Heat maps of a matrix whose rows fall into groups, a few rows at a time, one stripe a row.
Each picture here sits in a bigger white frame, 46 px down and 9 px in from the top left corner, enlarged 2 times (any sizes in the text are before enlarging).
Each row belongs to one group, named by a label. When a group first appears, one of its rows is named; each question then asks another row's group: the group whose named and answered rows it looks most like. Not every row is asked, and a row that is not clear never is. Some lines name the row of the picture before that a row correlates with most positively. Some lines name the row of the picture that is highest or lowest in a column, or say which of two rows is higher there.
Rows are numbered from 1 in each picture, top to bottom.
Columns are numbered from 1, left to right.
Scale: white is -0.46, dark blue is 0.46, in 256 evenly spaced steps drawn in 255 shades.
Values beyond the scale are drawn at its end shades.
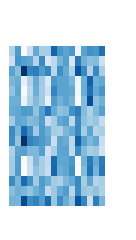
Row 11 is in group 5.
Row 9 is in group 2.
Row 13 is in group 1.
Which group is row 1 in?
1
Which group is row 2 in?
5
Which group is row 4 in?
1
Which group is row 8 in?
5
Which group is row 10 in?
2
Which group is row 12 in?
1
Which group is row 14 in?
2
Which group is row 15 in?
5
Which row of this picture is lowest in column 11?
2
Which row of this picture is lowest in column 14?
16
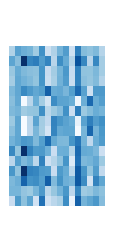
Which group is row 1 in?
5
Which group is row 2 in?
2
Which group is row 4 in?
5
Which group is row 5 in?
2
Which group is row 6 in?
1
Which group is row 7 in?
5
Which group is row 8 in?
1
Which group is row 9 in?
1
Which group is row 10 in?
2
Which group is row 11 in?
2
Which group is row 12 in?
5
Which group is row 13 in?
2
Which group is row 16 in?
5
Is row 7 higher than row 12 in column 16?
Yes
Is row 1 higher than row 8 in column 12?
Yes
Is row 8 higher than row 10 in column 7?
No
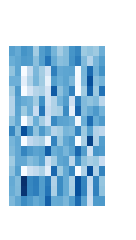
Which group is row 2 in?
2
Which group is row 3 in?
1
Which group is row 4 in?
1
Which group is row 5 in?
1
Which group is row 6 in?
5
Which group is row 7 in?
5
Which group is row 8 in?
1
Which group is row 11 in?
2
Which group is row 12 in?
5
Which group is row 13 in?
1
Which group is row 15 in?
2
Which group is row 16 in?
2
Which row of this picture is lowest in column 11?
7
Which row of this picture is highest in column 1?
9
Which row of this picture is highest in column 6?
7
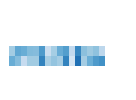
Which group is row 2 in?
5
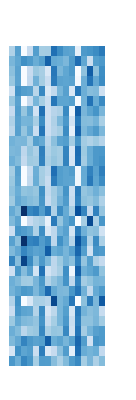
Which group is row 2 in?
2
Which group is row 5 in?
5
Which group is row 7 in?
5
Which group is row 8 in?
5
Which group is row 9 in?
5
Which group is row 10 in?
5
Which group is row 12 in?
5
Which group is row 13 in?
1
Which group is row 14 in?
1
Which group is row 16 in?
5
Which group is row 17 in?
2
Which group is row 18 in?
1
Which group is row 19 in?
5
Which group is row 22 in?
2
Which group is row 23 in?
5
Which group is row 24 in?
5
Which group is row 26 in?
1
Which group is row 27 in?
5
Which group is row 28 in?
5
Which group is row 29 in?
5
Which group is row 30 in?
2
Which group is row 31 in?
5
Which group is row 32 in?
2
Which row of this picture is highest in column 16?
26
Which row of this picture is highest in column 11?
26
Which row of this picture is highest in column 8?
26
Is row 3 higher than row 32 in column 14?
Yes
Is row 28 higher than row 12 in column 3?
Yes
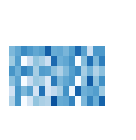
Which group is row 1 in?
2
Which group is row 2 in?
1
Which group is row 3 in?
2
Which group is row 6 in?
1
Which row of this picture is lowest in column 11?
5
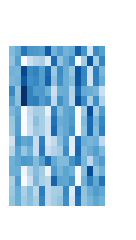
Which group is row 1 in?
2
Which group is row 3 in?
2
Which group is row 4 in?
2
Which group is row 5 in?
2
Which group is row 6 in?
2
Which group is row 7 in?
1
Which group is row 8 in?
1
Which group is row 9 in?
1
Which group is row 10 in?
5
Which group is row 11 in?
5
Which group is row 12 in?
2
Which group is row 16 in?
5
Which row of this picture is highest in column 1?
5
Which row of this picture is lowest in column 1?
10
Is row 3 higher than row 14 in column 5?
Yes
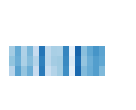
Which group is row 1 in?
5
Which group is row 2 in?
5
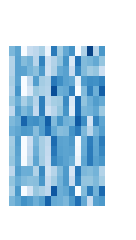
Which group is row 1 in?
1
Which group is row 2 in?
5
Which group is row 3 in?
5
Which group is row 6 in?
5
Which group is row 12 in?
1
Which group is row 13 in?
5
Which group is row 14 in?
5
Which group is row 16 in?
2
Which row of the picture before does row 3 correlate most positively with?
3
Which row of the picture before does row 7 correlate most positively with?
3
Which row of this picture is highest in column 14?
1
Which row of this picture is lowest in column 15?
1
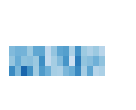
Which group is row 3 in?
2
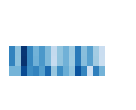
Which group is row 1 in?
2
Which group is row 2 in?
2
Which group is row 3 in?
2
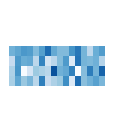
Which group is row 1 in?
2
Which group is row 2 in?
5
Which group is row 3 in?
1
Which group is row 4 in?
5
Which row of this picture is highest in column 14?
3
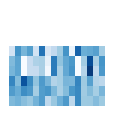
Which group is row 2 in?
1
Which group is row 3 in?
1
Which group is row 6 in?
5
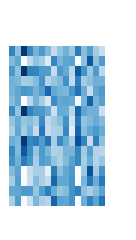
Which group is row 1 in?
2
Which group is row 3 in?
2
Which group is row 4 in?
5
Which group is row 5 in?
2
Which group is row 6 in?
1
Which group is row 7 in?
2
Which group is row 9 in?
5
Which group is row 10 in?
2
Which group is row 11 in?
2
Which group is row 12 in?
2
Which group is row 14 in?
1
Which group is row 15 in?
2
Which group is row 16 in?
1
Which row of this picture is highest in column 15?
10
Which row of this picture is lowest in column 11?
9
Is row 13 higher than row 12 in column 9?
Yes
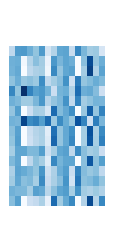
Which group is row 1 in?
5
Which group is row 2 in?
1
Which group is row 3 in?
1
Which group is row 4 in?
5
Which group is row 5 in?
2
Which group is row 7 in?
1
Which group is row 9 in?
1
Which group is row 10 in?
1
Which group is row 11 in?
5
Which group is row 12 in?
1
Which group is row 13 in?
5
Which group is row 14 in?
5
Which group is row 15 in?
5
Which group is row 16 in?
1
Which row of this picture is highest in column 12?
8
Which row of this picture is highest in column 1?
5
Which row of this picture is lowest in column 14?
8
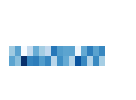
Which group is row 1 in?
1
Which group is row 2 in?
2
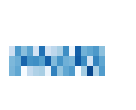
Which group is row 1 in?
5
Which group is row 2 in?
2
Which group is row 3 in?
1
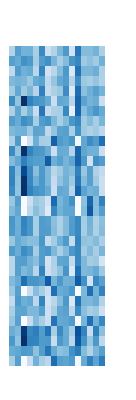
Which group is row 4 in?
5
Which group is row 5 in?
5
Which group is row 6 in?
2
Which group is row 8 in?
2
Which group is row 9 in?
5
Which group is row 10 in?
1
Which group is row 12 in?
2
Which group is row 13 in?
2
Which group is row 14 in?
2
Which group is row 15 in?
2
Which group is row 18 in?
2
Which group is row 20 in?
5
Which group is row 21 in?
2
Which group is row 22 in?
5
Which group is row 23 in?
5
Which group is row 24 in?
2
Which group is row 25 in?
1
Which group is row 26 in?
5
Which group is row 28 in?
1
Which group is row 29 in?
2
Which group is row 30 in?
2
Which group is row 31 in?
2
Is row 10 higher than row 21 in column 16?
Yes
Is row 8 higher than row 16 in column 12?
Yes
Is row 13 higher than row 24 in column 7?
No
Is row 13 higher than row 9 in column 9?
No
